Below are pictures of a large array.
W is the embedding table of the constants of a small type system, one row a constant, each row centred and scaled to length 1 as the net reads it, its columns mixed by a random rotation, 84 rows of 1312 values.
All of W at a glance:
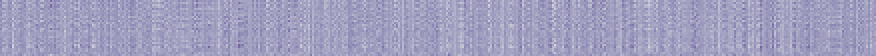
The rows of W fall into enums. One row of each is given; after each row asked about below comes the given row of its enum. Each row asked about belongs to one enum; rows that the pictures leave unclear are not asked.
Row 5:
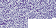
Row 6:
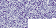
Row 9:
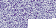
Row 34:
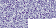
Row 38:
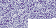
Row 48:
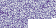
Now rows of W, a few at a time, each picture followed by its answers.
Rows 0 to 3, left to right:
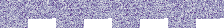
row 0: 6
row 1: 9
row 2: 9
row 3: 34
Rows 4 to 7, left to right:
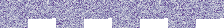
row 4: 6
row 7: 9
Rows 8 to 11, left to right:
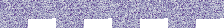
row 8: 9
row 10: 34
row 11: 9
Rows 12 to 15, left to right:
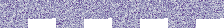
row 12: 34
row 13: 5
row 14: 34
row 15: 9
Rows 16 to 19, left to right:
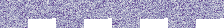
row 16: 6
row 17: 48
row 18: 5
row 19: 9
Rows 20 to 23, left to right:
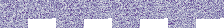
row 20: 34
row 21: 9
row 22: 9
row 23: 5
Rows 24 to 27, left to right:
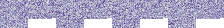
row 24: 6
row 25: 48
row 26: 48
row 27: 5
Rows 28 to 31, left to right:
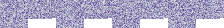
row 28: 34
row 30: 48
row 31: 9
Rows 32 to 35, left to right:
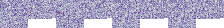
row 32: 9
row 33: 48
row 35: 34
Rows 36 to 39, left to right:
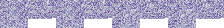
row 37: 6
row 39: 38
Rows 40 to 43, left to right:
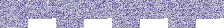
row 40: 6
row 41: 48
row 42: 9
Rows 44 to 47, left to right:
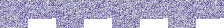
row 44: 6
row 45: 48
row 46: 48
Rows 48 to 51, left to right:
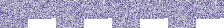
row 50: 34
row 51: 6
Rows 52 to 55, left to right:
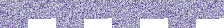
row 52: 48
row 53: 34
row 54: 5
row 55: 48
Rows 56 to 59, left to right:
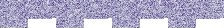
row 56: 6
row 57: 38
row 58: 6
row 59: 9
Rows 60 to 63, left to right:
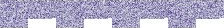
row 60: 34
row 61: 6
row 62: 5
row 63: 48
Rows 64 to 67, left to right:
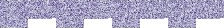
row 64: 6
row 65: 9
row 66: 34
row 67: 34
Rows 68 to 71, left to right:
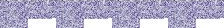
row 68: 6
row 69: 6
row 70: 6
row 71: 6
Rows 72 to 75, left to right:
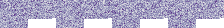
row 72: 9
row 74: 48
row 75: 48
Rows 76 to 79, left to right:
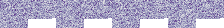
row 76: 9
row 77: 6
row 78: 9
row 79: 38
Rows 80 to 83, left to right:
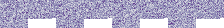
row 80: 34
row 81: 48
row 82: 38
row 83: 5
